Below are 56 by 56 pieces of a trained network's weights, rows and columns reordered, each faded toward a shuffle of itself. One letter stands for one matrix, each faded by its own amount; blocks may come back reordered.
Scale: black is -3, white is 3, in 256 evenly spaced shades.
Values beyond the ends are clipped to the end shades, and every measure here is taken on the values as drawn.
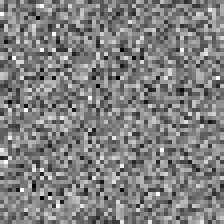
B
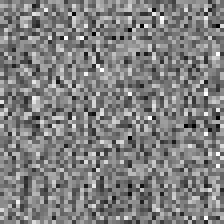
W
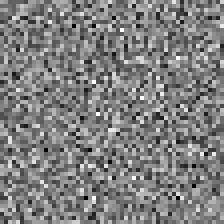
B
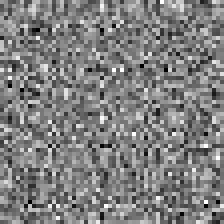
W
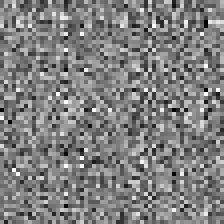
W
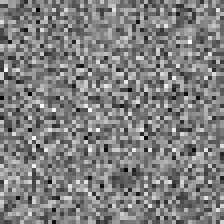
B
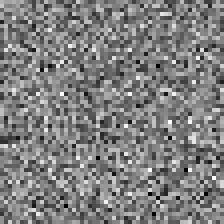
B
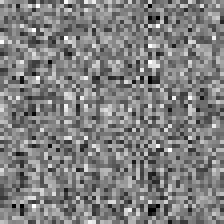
W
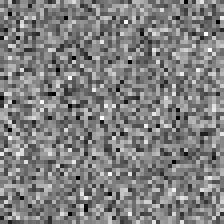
B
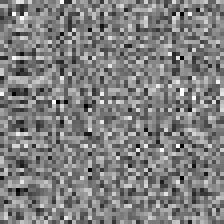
W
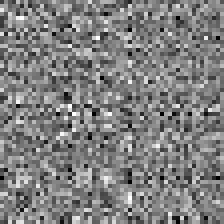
W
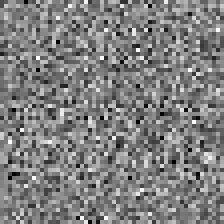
B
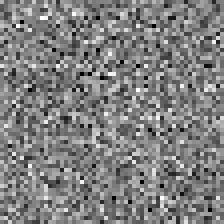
B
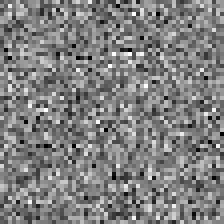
B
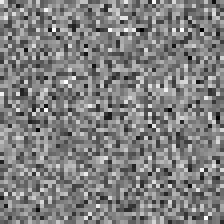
B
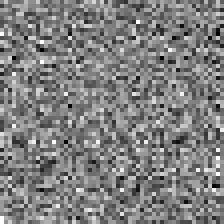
W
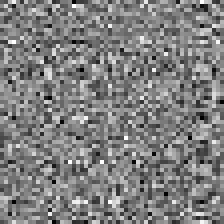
W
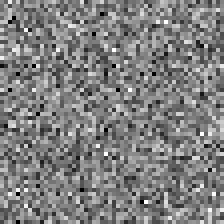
B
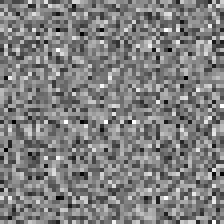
W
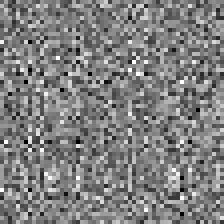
W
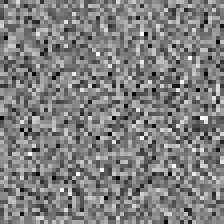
B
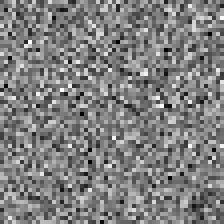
B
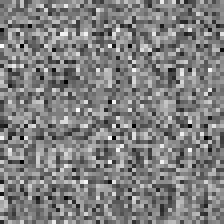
W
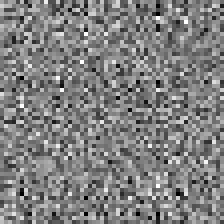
W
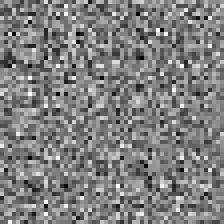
W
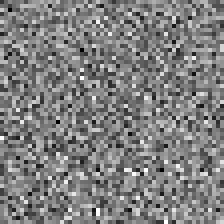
B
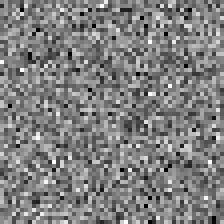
B
